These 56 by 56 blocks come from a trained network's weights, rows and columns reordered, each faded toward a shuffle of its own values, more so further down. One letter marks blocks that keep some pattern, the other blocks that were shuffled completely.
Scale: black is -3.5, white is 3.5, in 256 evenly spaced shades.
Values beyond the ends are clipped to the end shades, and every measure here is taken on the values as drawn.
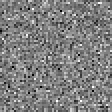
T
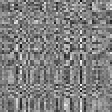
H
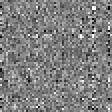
H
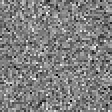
T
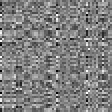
H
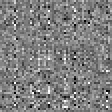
H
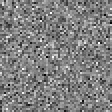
T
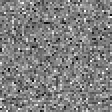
T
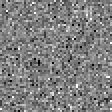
T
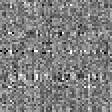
H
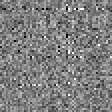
H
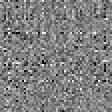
H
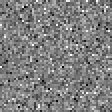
T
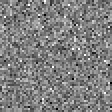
T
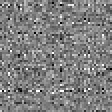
H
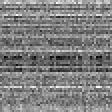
H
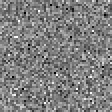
T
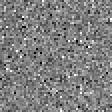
T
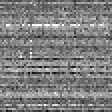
H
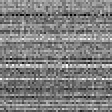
H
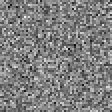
T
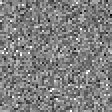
T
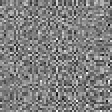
H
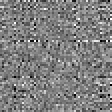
H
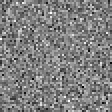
T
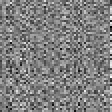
H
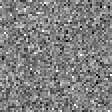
T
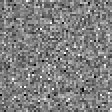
T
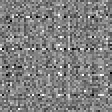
H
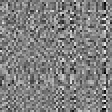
H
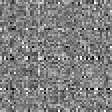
H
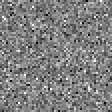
T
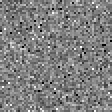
T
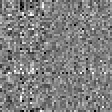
H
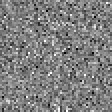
T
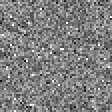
T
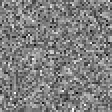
T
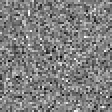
T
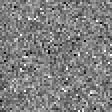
T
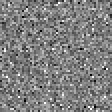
T
